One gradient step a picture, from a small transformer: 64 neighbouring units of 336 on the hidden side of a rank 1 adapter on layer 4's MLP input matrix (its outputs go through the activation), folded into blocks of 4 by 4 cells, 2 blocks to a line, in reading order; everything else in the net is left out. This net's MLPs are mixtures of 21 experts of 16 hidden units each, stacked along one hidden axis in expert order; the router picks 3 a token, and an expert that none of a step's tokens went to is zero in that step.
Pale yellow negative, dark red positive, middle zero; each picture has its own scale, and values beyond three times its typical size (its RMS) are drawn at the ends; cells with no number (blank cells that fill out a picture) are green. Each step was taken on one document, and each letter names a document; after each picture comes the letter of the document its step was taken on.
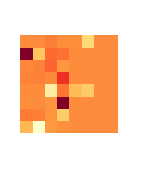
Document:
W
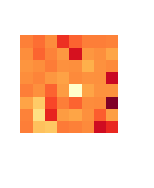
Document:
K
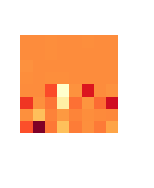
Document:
W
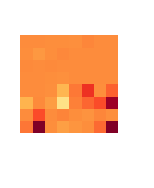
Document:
W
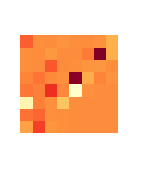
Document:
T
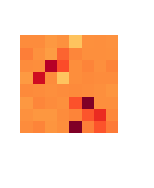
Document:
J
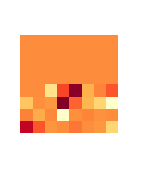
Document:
W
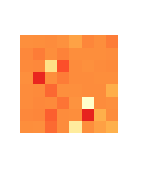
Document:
J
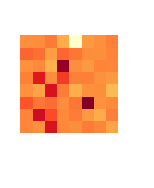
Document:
J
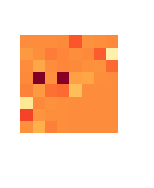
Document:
T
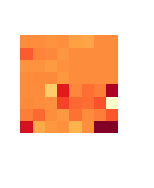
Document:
W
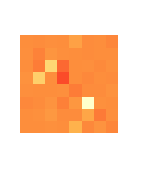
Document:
J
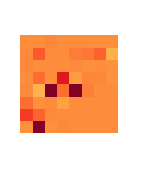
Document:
T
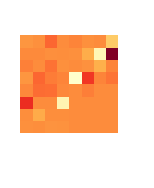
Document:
T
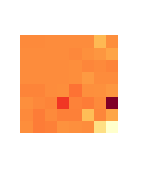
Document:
K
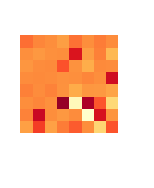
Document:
K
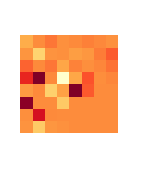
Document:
T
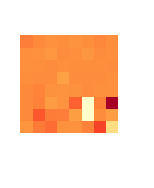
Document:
K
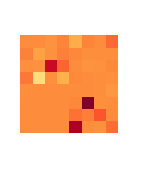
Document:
J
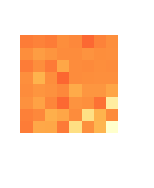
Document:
K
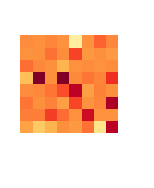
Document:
K
